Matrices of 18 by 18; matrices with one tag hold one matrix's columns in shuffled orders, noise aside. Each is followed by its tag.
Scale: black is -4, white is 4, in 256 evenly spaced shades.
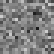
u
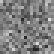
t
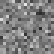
u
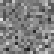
t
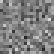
t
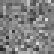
t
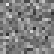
u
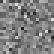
u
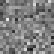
t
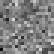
t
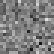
t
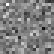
u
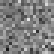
t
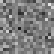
u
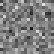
u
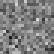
t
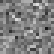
u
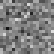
u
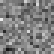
t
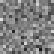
t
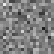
u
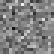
u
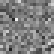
t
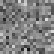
t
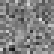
t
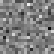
u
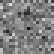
u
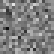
u
